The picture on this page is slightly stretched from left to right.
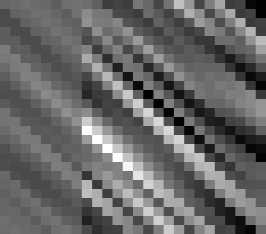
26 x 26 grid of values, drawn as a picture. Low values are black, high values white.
Mirror symmetry: none. Seam: vertical, 30% of the way across, the left part calmer. Grain: diagonal, down to the right.
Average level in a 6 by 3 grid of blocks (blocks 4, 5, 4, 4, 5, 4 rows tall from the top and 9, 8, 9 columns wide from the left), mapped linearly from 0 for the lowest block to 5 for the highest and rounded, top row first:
222 / 221 / 222 / 340 / 252 / 242
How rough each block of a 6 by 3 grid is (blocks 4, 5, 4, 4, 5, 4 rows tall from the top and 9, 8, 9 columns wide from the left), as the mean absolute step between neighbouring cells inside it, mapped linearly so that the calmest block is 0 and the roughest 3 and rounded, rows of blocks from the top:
012 | 021 | 031 | 022 | 021 | 022
